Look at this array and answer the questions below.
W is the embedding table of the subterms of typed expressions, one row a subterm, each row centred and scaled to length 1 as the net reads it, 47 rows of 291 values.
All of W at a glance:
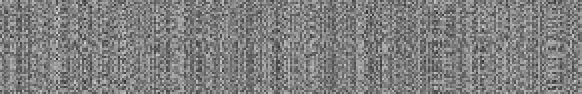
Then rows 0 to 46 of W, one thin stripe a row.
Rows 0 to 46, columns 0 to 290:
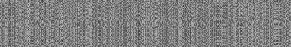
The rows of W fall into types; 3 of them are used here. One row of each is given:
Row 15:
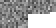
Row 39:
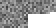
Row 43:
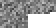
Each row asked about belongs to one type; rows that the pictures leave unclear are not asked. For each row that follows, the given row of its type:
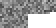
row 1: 39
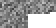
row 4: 43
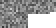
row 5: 15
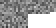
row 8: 15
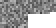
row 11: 39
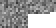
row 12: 43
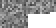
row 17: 43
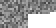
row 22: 15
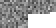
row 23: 15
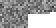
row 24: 39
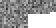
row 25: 39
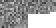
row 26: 15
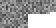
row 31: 39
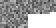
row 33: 39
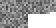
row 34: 39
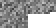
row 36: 43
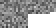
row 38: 15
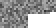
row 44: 39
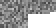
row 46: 15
